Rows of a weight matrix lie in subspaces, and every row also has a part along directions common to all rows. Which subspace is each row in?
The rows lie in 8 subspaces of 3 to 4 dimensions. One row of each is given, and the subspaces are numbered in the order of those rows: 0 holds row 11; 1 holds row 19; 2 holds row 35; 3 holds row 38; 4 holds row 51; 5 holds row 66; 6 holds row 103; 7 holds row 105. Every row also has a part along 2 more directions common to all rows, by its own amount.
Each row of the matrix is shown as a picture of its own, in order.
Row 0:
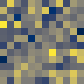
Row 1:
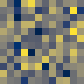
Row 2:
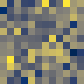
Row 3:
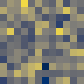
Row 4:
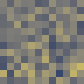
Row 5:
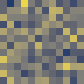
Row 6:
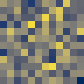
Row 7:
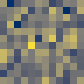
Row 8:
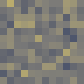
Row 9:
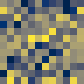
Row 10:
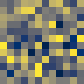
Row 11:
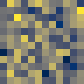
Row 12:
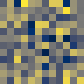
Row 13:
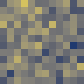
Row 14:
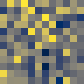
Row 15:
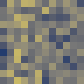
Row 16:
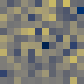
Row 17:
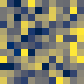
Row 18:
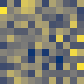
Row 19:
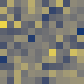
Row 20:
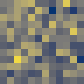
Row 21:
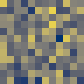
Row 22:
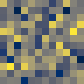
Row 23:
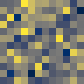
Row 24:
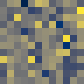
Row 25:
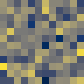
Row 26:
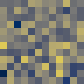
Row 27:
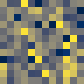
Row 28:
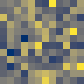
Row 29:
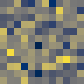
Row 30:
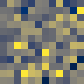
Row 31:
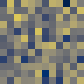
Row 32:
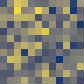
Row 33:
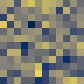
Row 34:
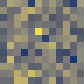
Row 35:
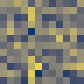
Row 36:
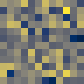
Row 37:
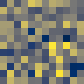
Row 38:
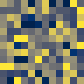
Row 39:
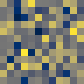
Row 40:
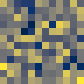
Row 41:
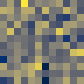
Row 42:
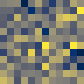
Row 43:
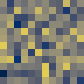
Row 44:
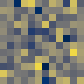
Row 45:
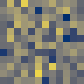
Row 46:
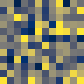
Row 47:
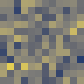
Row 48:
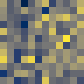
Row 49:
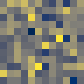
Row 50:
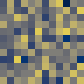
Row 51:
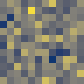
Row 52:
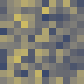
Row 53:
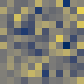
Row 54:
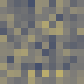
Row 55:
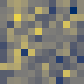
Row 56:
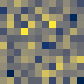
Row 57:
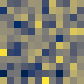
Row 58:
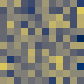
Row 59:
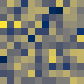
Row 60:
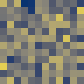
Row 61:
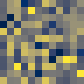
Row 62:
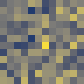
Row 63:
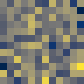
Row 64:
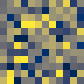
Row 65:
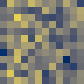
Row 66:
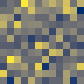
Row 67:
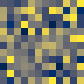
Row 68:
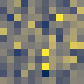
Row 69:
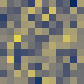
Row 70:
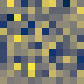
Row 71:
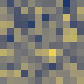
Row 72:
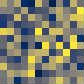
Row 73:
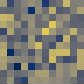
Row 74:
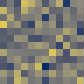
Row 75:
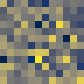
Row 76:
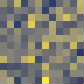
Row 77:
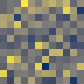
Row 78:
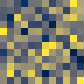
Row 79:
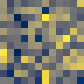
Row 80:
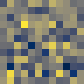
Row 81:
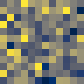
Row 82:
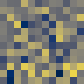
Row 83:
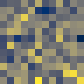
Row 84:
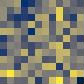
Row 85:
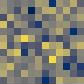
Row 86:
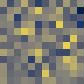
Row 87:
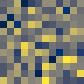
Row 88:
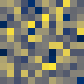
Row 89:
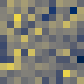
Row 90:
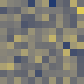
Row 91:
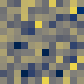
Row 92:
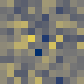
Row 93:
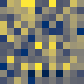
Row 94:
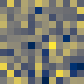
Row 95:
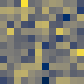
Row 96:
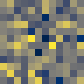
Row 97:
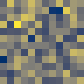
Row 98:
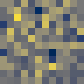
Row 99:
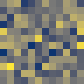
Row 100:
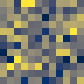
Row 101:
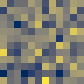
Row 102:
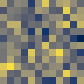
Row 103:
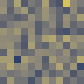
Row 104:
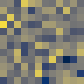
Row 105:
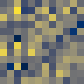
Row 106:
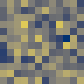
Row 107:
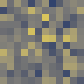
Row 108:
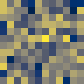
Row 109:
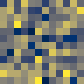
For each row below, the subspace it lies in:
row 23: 4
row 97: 1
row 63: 3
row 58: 5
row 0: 1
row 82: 3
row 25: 2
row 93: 6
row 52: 0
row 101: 6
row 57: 6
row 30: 6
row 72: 2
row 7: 1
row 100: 7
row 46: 6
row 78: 5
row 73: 4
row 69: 7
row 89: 7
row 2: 5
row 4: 3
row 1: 7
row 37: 3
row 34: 7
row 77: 5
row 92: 2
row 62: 2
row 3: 2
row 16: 2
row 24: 0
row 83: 4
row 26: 3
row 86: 0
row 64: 3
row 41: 2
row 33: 4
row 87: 4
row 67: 5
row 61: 4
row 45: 1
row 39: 7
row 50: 6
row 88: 1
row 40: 6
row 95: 2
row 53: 0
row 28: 4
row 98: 1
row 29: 4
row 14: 3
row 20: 7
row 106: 0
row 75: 0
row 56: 5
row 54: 6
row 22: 7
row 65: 0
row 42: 2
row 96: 2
